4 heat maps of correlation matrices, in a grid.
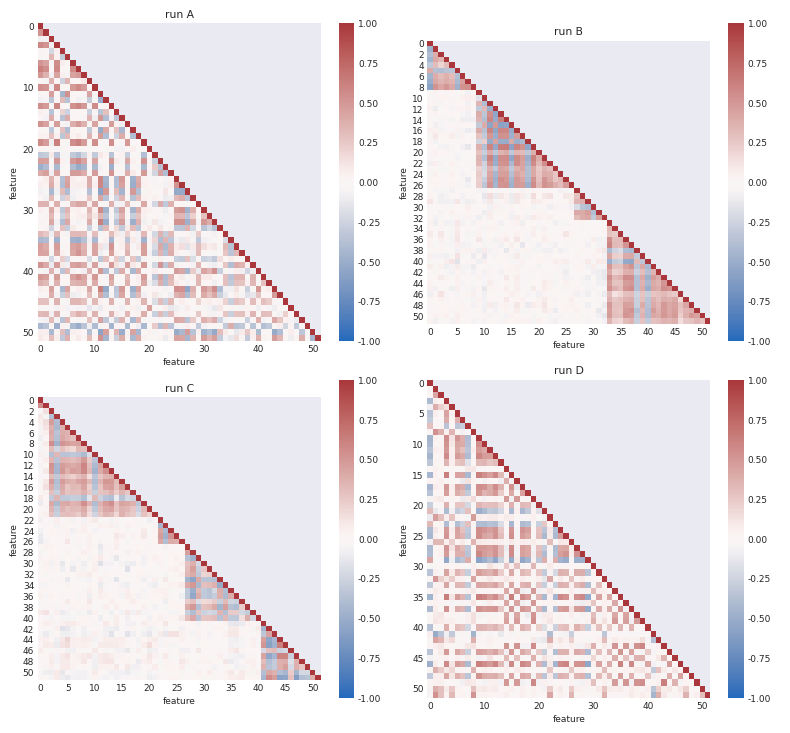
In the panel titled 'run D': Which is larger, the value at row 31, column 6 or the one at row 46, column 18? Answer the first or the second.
the second
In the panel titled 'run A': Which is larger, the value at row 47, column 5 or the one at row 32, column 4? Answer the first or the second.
the first
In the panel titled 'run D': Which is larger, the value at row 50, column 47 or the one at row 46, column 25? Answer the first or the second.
the second
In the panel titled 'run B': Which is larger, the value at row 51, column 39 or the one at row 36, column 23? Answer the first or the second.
the first
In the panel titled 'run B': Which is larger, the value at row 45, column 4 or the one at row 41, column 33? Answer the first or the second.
the second
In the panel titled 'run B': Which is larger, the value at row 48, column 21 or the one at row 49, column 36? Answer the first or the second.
the second
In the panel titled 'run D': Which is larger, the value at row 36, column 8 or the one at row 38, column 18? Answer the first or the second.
the first
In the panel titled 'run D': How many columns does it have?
52
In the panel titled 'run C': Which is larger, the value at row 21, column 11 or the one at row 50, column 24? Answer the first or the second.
the first
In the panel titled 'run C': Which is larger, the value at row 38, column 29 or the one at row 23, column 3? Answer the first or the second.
the second
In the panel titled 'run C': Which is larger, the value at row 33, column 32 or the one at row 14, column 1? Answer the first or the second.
the second
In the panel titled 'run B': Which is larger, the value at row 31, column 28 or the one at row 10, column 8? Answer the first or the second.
the first
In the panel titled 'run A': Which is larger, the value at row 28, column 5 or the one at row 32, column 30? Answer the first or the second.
the second
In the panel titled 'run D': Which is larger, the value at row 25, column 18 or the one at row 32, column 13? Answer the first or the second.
the first
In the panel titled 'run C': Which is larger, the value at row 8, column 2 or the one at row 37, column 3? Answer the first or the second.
the first
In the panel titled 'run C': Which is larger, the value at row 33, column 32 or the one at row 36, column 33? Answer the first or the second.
the second
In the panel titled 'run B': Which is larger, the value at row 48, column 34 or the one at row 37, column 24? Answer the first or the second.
the first
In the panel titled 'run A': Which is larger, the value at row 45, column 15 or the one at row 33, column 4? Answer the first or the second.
the second
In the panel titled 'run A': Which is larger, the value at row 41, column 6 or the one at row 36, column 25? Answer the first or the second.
the first
